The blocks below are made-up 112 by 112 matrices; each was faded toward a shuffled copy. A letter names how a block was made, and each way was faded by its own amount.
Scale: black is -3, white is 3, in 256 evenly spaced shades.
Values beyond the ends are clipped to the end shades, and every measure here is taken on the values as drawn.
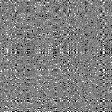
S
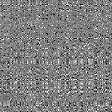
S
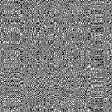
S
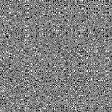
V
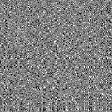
V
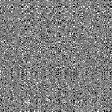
V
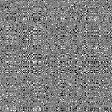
S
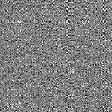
V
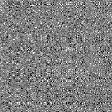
V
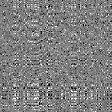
S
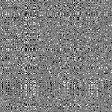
S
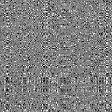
S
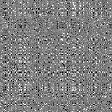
S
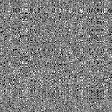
V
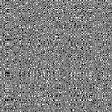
S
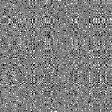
S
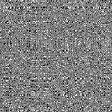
V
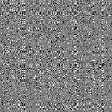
S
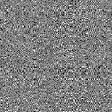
V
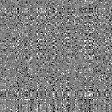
S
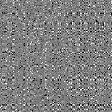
S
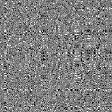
V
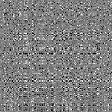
S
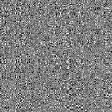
V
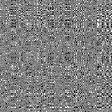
S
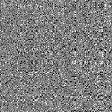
V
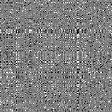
S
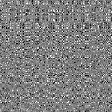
S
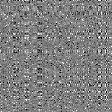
S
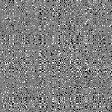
S
